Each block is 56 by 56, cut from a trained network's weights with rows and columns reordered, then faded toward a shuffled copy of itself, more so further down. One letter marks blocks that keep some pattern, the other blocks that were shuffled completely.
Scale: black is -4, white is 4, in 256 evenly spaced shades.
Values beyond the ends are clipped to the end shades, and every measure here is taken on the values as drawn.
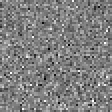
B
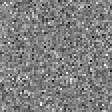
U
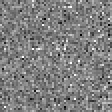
B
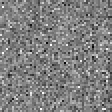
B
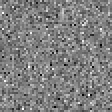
U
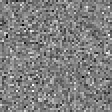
B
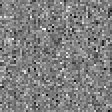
B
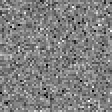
U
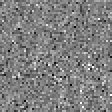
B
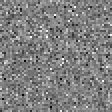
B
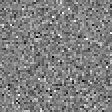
U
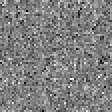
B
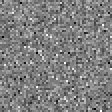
U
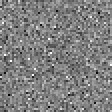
U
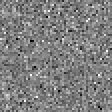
U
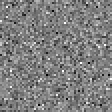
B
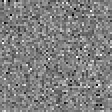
B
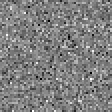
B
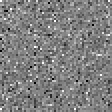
B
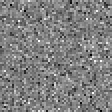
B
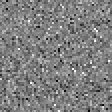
U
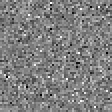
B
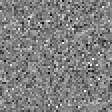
U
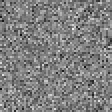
U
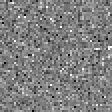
U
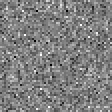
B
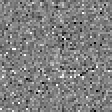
B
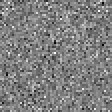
U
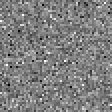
U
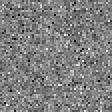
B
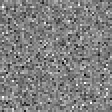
U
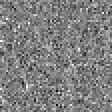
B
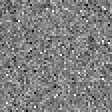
U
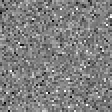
U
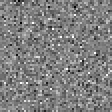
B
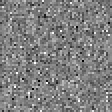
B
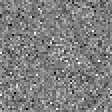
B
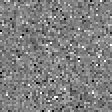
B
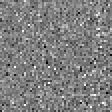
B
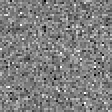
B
